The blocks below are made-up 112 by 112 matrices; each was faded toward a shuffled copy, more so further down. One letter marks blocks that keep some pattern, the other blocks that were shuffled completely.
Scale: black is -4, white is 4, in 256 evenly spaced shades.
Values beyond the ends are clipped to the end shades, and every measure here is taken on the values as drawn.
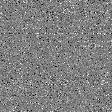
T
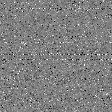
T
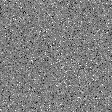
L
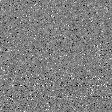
T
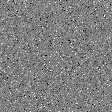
L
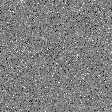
L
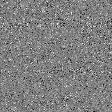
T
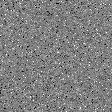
L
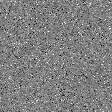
L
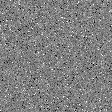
L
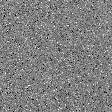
L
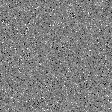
L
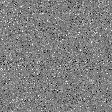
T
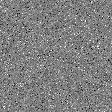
L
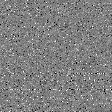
T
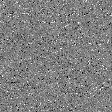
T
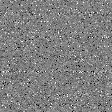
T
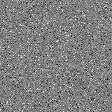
L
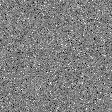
L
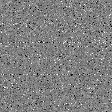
T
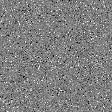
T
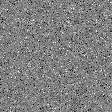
L
